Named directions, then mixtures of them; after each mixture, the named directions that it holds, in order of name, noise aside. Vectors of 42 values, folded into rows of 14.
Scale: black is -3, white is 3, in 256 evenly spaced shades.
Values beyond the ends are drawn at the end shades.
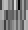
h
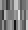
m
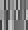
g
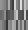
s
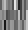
h, m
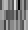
h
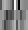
h, s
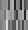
s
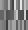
s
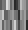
m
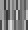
g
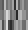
g, s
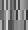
g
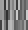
g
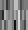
m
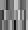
m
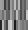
g, m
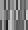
g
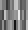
m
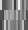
h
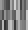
g, m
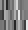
g, m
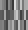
m, s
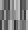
g, m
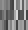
s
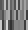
g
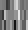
m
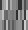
h, s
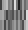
h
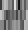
h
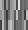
g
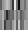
h, s
